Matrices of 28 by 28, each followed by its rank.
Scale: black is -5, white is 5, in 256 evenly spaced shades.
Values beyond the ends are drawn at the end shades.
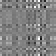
two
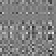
three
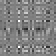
two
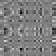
two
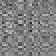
three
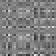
two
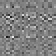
three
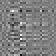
two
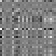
two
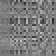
three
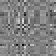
three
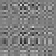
two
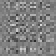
three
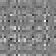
three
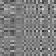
two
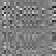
three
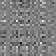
three
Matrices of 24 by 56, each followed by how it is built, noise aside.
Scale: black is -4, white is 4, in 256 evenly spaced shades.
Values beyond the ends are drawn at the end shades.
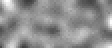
smooth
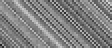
Toeplitz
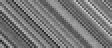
Toeplitz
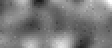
smooth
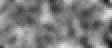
smooth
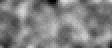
smooth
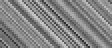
Toeplitz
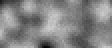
smooth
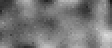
smooth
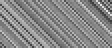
Toeplitz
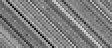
Toeplitz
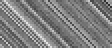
Toeplitz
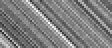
Toeplitz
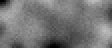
smooth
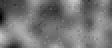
smooth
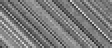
Toeplitz
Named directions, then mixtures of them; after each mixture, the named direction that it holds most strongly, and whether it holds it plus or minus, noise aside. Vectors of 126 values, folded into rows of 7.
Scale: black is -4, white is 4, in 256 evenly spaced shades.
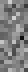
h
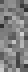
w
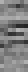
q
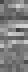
q, minus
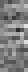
q, minus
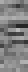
q, plus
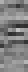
q, plus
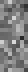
h, plus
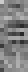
q, plus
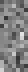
w, plus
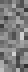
w, plus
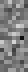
h, plus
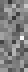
h, minus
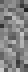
w, plus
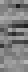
q, plus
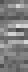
q, minus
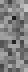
w, minus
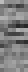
q, plus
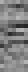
q, plus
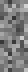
h, minus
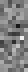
h, minus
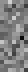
h, plus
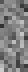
w, plus
